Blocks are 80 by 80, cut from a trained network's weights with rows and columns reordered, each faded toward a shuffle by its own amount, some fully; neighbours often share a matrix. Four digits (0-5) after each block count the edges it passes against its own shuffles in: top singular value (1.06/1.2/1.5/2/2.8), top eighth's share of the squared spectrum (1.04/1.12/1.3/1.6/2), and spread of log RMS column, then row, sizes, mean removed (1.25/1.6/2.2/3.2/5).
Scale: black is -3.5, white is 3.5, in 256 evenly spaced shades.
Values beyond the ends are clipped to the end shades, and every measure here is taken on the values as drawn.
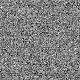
1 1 0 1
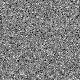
2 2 0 0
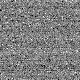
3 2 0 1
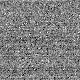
2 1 0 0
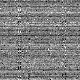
4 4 2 3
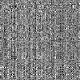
4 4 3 2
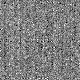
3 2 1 1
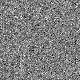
0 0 0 0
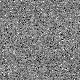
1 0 0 0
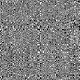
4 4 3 2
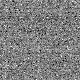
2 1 0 0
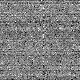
3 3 1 1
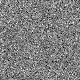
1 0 0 0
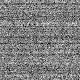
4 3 0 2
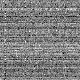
4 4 1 3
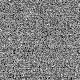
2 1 0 0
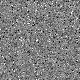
1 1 0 0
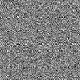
4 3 1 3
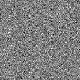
4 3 2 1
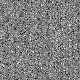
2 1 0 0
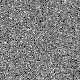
0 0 0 0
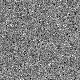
0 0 0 0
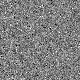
0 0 0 0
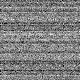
4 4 1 3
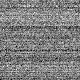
4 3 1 2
